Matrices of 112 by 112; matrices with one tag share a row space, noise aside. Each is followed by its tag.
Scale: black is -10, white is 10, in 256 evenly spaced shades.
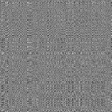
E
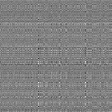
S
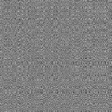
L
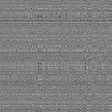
S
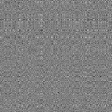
L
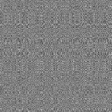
L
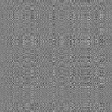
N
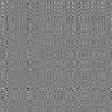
E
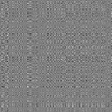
E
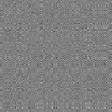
L
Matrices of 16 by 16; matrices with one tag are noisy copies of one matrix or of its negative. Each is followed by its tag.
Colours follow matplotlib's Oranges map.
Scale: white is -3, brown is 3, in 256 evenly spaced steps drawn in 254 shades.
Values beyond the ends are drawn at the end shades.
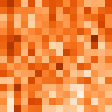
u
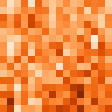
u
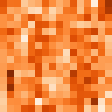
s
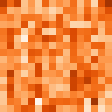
s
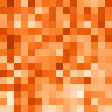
u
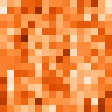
s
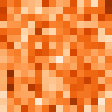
s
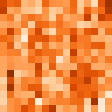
s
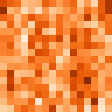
s
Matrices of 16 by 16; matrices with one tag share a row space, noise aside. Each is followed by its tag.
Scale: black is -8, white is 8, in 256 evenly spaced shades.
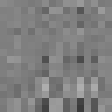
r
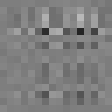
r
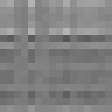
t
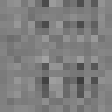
r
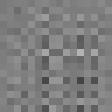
r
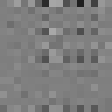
r
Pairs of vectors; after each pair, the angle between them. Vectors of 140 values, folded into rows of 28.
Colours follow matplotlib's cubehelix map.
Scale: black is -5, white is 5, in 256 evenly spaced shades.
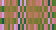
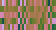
nearly parallel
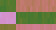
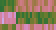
nearly parallel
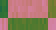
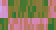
nearly opposite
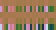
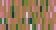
orthogonal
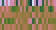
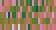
partly aligned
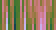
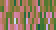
partly opposed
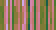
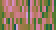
partly aligned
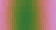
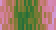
nearly parallel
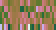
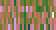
partly opposed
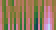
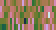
partly aligned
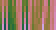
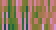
nearly parallel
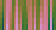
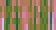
nearly opposite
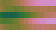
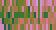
partly aligned
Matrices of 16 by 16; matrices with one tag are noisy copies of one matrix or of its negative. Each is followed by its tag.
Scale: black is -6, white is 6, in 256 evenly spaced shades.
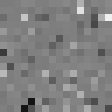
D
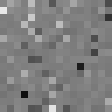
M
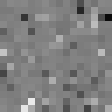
D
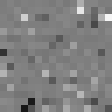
D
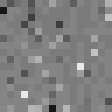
M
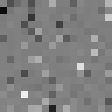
M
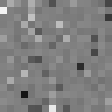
M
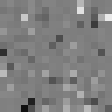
D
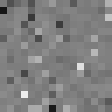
M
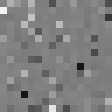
M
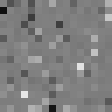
M
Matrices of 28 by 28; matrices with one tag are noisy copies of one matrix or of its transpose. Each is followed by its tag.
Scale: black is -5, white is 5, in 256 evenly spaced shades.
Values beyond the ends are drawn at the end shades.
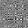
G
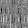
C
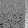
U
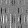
C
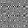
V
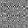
V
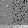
U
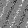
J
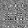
G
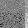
U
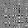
G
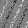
J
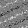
J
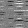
C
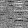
C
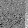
U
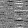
C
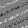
J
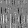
C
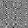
V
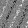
J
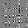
G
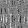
C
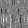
C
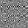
V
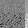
U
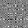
G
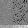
U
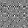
V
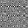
V
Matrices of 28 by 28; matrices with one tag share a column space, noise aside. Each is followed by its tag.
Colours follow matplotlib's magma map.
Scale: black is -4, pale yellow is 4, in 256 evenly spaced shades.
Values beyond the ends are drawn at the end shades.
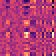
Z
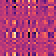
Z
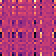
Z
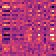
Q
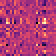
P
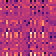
Z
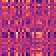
Z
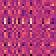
P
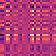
Q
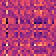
P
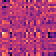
Z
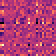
P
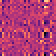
Z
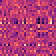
P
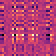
Q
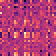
Z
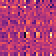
Z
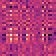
Q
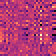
Q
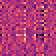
Q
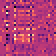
Q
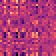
Z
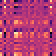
Z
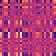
Z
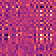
Q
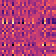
P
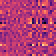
P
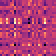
P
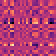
P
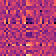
P
